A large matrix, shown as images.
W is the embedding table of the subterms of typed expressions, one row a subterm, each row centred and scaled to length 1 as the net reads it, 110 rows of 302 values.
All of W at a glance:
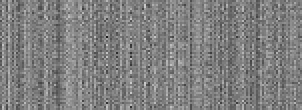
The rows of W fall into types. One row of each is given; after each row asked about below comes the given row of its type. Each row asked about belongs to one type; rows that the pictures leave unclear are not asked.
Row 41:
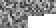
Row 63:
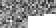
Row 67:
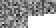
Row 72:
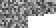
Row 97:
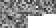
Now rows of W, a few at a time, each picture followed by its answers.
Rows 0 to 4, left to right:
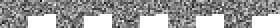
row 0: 72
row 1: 97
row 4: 41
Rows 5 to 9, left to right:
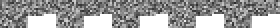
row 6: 63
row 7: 72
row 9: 41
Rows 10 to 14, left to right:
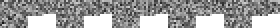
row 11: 72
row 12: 67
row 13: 97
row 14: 72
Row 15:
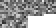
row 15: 97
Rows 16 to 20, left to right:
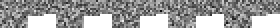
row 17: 41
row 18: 41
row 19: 63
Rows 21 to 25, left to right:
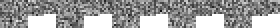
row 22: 97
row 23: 67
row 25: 72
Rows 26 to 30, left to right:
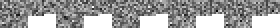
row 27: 97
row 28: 72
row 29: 67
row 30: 67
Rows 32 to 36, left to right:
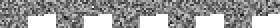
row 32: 72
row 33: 97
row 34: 41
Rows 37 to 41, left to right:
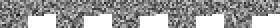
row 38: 97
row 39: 72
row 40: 72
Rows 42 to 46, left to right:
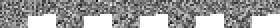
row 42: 67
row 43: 72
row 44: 63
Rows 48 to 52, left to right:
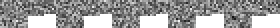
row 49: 72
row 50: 72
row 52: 97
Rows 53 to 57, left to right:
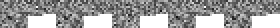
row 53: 97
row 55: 67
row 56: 97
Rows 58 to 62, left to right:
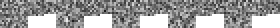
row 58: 72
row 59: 63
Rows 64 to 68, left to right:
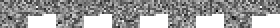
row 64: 97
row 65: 63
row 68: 97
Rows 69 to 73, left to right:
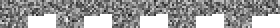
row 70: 63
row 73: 63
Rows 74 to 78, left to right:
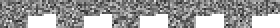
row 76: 97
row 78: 67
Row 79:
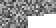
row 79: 72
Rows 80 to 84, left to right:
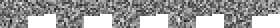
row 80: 72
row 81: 41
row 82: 63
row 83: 63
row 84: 41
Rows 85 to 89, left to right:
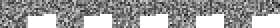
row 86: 63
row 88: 67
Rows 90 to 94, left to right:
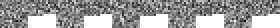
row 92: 41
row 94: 63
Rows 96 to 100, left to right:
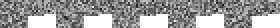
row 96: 41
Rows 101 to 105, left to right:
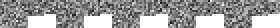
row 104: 72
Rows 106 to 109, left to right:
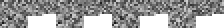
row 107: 63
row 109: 63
